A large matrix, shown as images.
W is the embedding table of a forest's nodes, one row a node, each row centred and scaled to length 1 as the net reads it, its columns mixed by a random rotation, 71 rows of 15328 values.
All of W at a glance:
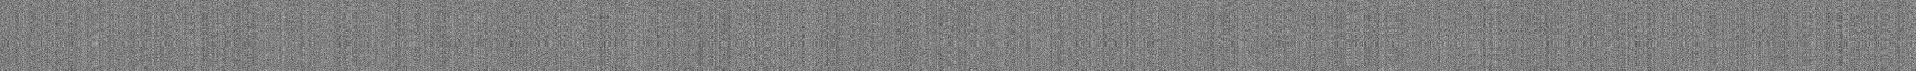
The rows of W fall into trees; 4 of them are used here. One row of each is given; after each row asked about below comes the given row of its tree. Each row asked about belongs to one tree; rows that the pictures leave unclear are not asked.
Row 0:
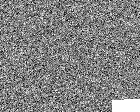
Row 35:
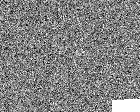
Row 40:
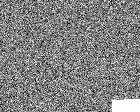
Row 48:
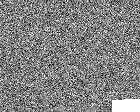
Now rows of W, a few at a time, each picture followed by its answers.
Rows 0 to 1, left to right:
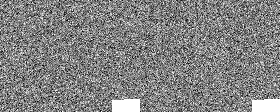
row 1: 35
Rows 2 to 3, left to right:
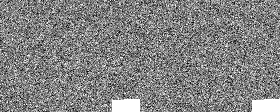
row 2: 40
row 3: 35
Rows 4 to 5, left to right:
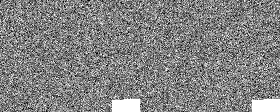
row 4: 40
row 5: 40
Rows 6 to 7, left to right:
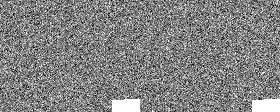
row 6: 0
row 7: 48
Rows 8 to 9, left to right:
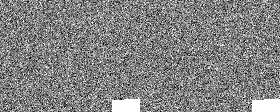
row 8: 48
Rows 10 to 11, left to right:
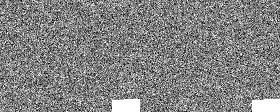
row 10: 35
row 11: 40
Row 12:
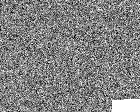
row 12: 35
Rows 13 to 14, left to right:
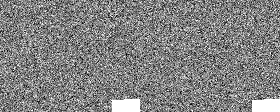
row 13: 0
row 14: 48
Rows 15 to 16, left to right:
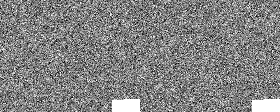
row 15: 0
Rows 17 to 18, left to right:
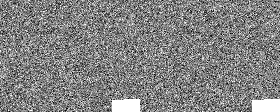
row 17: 0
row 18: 0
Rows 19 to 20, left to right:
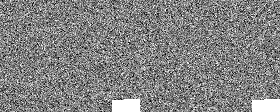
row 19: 48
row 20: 0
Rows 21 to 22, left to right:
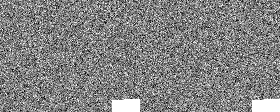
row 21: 0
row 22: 40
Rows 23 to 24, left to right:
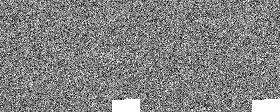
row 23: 48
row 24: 48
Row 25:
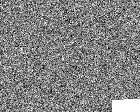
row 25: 0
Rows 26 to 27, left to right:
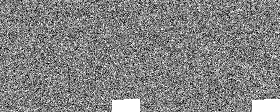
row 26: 35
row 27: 35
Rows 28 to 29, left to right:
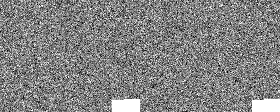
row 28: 0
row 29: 40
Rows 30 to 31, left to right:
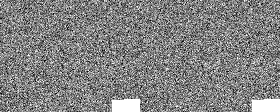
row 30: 40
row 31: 40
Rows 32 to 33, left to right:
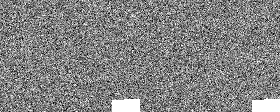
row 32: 0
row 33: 48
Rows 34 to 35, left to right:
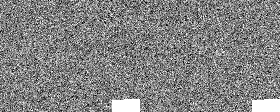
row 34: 0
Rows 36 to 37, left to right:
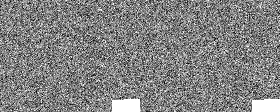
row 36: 35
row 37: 35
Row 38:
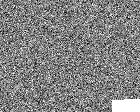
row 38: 0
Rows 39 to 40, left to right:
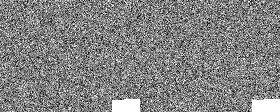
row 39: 48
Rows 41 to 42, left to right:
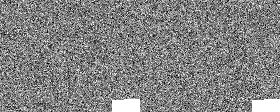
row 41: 35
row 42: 35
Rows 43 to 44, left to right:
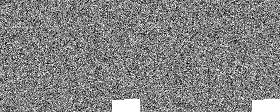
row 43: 35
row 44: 35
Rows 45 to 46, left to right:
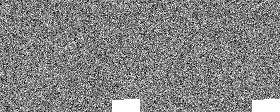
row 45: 35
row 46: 35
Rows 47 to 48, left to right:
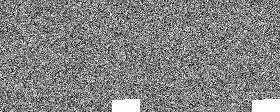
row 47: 0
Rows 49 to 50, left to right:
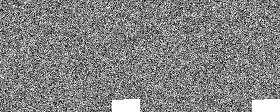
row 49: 0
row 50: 0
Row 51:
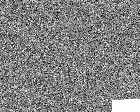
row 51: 35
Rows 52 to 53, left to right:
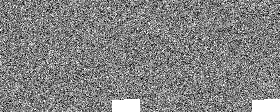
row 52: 0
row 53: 35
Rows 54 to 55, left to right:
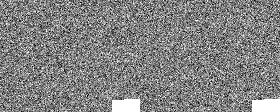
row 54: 48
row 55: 48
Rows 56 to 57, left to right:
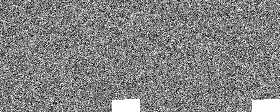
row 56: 0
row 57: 35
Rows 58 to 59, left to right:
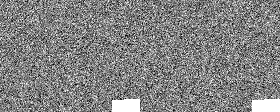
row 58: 48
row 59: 0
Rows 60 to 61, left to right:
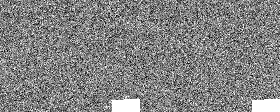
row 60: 0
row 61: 35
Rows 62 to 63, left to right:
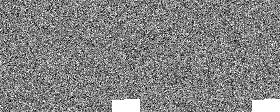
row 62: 0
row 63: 35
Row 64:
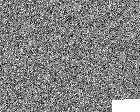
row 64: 0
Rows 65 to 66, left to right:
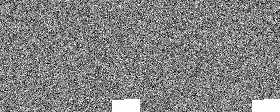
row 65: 35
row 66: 40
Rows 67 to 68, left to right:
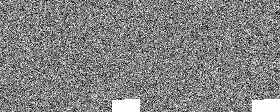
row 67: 48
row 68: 40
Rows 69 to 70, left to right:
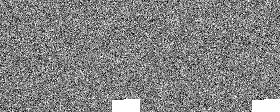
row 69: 48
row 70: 48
